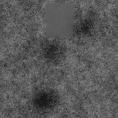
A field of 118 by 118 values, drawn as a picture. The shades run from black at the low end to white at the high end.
Dips: three. Odd rows or columns: none. Grain: blotchy. Odd patch: calmer, in the top middle.
